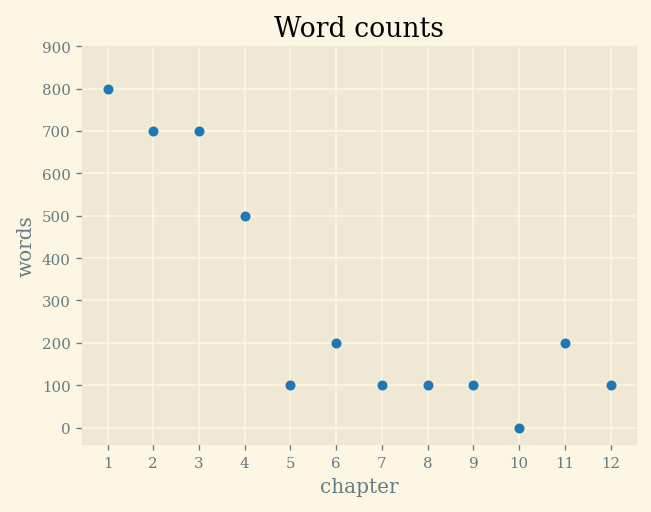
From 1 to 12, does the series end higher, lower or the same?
lower
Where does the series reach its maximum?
1
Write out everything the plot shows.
Title: Word counts
x-axis: chapter, ticks 1 2 3 4 5 6 7 8 9 10 11 12
y-axis: words, ticks 0 100 200 300 400 500 600 700 800 900
Values:
800 700 700 500 100 200 100 100 100 0 200 100
